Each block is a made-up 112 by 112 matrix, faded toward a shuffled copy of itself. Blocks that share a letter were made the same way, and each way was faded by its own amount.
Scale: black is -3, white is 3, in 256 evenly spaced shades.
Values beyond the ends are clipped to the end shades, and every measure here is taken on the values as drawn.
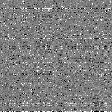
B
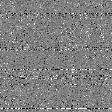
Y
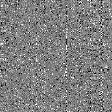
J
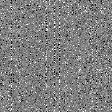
J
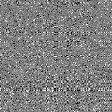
B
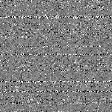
Y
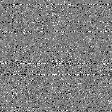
Y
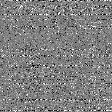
Y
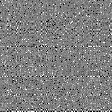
B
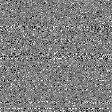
Y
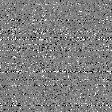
Y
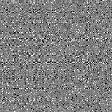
B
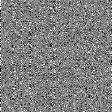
J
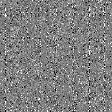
J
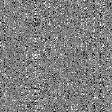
J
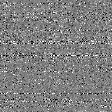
Y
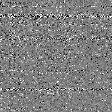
Y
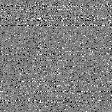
Y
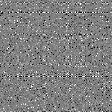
B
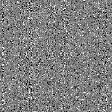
J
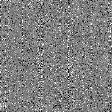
J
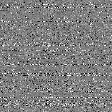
Y
